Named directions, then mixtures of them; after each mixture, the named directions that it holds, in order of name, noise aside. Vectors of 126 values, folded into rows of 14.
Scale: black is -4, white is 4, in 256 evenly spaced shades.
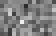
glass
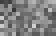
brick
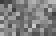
brick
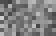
brick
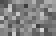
brick, glass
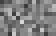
brick, glass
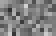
brick, glass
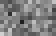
brick, glass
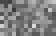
brick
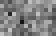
brick, glass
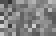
brick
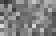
brick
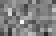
glass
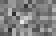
glass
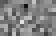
brick, glass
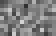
brick, glass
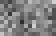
brick, glass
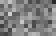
brick, glass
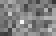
brick, glass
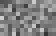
brick, glass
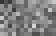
brick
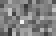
glass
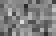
glass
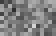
brick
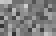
brick, glass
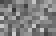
brick, glass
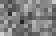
brick, glass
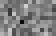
glass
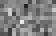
glass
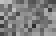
brick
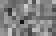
glass
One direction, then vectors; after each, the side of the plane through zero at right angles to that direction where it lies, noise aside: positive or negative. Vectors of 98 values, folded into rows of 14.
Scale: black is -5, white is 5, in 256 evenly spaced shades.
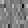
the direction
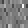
negative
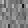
positive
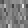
negative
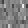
negative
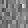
negative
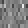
negative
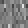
negative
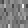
negative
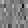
positive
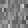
negative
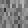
negative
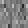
positive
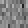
positive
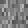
negative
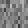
negative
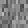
positive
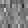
positive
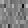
positive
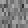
positive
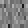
positive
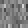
negative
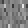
negative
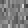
negative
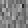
positive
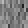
positive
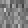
positive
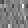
negative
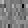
positive
